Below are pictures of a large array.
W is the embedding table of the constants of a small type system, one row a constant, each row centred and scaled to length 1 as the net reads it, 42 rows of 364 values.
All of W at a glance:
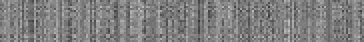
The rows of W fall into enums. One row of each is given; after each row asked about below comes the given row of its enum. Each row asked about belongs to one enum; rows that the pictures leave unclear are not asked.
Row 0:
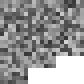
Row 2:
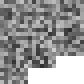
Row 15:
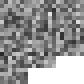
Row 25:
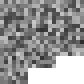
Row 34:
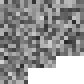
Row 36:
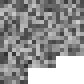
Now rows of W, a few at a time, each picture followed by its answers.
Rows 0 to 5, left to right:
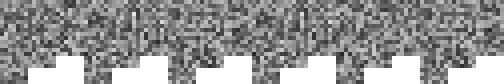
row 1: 15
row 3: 15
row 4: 36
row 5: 2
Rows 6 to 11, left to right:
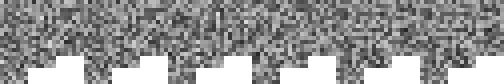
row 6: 34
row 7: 34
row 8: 15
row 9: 36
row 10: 2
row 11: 2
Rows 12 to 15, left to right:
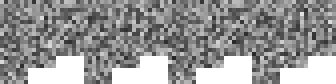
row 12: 34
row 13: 25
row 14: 34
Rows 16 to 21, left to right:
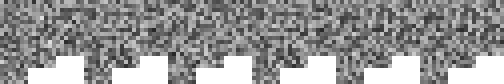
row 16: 34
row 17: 2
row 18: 36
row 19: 2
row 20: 25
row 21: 25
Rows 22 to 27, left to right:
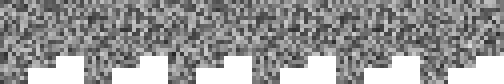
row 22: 36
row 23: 25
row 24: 36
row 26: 25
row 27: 34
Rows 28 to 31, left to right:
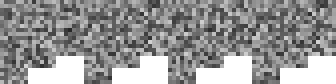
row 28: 2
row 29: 0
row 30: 25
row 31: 0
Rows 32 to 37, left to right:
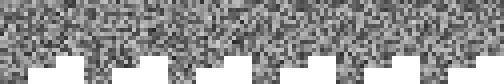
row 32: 0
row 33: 2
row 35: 36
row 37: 36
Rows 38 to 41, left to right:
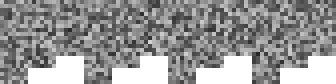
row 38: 2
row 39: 0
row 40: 25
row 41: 36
